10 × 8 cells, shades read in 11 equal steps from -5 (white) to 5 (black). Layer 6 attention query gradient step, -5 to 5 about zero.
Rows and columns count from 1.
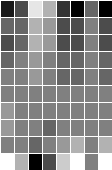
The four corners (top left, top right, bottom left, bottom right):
4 5 -5 -5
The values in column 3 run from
-4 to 5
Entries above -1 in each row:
6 6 6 7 7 8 7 7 5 3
